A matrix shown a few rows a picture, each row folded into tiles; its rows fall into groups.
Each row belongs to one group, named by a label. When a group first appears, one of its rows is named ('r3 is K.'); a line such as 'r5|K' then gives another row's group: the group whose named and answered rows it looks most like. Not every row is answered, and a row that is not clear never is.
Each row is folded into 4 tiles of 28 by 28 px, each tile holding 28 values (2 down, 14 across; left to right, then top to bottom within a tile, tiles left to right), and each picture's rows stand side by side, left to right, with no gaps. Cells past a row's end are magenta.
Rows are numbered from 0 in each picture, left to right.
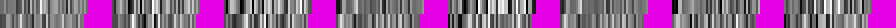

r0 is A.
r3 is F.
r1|A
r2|A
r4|A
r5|F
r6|F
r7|A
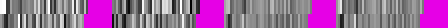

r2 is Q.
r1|A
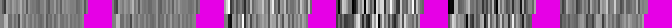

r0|F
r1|F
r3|A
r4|F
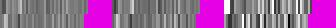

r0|F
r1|F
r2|Q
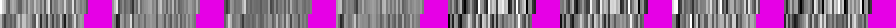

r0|Q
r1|Q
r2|F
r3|Q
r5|A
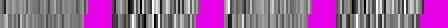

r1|A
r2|Q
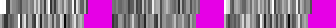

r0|Q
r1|A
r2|Q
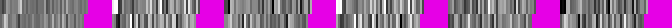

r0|F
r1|Q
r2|F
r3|Q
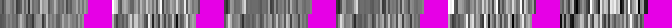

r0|A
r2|F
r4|Q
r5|A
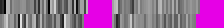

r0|F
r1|Q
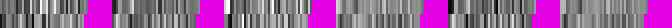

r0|A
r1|F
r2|Q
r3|Q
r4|F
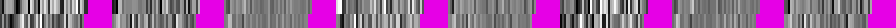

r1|F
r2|F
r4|F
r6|F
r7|F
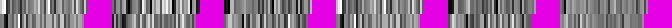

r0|Q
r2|F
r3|Q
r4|F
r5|F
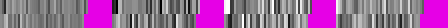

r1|F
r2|Q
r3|Q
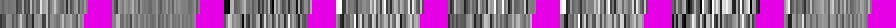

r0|A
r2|F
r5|Q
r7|Q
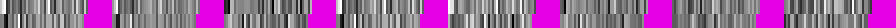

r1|Q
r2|F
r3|Q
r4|Q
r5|F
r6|A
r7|A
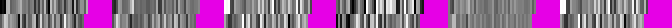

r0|F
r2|Q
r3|A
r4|F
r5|Q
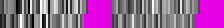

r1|A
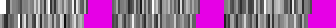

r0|Q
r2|A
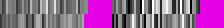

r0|A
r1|A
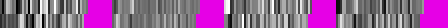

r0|A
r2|Q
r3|F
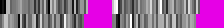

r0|F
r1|Q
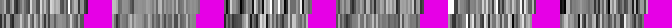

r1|Q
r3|A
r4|Q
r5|F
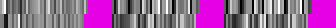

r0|Q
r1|A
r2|A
